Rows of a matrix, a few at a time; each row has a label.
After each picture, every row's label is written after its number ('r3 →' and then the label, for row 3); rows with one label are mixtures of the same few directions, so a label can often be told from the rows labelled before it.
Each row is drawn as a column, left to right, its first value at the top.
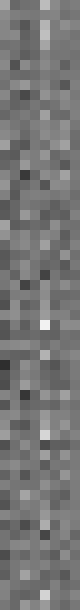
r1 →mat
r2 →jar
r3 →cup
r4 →cup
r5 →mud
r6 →mat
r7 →cup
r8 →mud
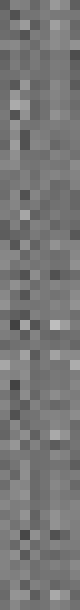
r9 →mat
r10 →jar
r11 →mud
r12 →mud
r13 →mat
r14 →mud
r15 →mud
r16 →mat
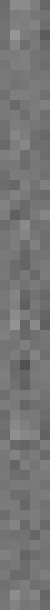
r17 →mat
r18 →mud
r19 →mat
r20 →mud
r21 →mud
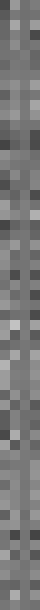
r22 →mat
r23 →mud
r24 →mat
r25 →mud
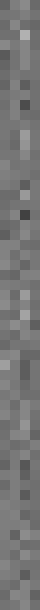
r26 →mat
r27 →mud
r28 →mud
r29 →mud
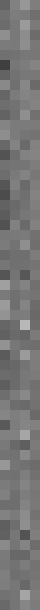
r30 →jar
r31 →mat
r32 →mud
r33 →jar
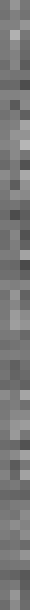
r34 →cup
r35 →mud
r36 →cup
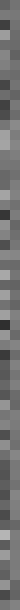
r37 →mud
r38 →cup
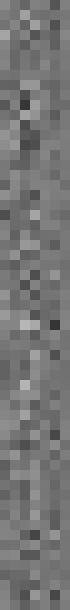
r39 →mud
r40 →cup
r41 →jar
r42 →mud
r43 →jar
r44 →mud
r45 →mud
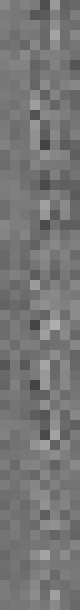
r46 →mat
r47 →jar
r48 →mat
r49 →jar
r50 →mat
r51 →mud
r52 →mat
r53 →jar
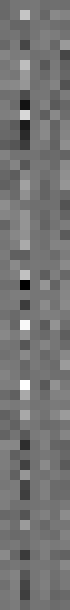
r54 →mat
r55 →cup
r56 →jar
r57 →mat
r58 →jar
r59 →jar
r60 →mat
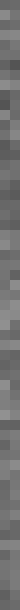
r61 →jar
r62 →jar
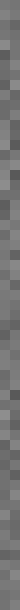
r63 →mat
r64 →cup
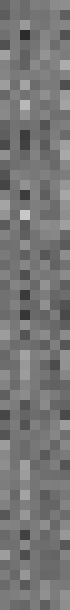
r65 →mat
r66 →cup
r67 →mud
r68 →jar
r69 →cup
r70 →mat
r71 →jar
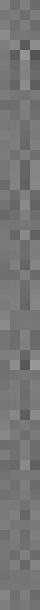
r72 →mud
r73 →mat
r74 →mat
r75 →mat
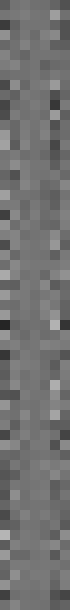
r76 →mud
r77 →cup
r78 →mat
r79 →mud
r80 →jar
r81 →jar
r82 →mud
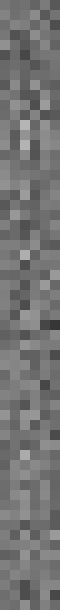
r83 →mat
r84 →mud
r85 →cup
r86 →jar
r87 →jar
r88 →mud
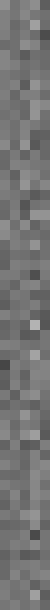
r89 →mat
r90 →cup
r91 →mat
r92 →mud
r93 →mud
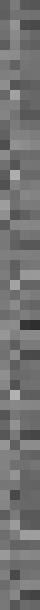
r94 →mat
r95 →cup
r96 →mud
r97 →mud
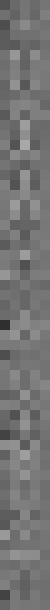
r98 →mud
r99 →mat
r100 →cup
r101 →mat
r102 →jar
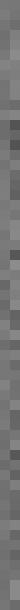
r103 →jar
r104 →cup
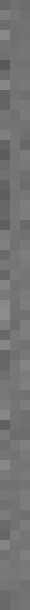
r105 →jar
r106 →mud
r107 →mat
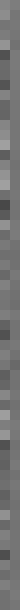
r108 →mat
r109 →mat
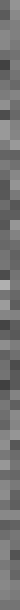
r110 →jar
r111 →mat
